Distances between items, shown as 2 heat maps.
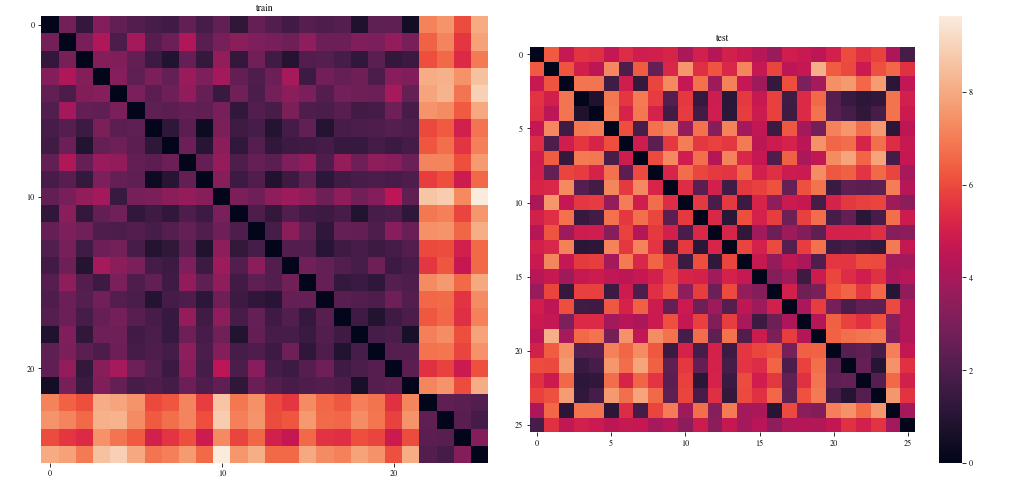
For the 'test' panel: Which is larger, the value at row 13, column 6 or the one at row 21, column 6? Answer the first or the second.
the second
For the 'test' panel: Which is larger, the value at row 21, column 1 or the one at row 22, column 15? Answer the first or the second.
the first
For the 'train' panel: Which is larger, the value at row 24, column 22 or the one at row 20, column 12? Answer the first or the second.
the second
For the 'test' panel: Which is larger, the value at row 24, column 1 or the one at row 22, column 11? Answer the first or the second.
the first
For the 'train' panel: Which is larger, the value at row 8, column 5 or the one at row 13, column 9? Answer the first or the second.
the first
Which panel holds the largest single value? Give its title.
train
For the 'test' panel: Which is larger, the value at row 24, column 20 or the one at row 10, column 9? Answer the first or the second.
the first
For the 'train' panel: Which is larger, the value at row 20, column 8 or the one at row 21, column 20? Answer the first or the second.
the first
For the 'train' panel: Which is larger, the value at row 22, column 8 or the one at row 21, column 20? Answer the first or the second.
the first
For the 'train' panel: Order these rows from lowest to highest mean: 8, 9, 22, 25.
9, 8, 22, 25
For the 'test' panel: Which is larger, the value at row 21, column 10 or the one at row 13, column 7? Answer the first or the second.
the second
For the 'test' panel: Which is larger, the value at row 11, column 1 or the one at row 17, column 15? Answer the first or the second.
the first
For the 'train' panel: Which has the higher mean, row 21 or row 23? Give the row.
23
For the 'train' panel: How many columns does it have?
26
